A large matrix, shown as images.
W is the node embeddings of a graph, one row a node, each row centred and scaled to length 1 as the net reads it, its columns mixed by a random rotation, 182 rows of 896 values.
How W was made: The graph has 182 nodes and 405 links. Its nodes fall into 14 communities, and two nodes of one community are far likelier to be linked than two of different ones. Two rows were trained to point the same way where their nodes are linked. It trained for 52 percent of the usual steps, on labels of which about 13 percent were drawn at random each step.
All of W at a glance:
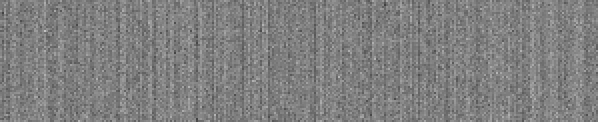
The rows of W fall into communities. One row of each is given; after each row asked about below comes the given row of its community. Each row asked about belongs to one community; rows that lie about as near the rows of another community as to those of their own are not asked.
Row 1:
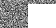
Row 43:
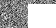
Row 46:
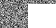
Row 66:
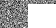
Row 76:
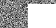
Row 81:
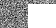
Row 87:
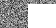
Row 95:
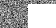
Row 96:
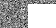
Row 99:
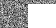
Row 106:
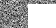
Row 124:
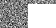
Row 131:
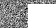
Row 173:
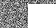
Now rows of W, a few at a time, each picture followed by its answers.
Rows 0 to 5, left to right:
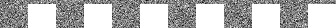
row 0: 173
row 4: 1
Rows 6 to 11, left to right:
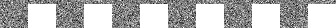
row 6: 1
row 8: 76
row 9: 124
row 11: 173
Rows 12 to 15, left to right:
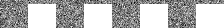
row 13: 46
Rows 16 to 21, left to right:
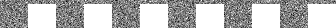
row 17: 131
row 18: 99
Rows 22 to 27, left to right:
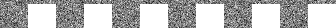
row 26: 87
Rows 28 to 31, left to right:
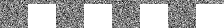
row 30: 131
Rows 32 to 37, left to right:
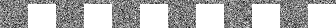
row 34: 96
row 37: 43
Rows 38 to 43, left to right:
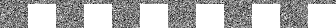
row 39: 99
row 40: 81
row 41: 81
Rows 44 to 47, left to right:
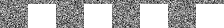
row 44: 95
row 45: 46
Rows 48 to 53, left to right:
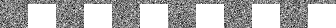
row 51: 95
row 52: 131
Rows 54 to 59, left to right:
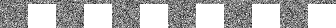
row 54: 81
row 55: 173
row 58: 1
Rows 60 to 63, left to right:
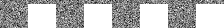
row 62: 87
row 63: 95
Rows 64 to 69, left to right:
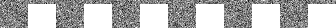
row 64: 173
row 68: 106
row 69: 87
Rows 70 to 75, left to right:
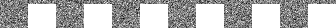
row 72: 81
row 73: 43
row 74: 99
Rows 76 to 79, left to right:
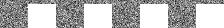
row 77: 46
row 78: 96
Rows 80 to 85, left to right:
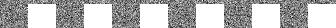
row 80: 99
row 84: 106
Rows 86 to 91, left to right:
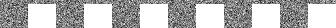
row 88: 131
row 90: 66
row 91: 81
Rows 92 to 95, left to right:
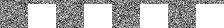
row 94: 81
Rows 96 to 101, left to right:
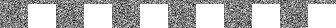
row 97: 66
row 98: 173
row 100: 95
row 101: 99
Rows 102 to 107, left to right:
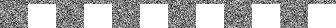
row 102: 95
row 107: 106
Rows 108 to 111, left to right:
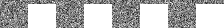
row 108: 96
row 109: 96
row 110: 81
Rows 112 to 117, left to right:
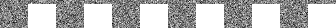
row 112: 124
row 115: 43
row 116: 173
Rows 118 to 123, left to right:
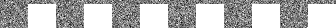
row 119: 43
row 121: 124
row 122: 106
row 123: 66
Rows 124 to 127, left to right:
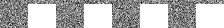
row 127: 131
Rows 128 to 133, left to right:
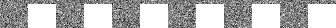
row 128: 76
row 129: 95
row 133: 43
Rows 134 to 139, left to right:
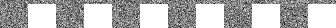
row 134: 43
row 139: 106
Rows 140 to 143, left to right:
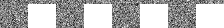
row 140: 124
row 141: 87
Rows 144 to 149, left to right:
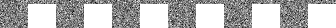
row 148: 81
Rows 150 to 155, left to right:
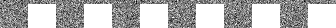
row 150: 46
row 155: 106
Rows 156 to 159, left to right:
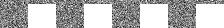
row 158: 1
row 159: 173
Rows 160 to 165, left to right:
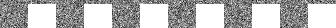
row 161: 46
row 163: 66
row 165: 43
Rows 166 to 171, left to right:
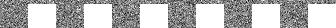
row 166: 131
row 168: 99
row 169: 95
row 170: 106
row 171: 1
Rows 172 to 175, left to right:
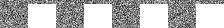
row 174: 95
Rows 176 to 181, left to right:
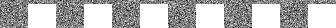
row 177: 173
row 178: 106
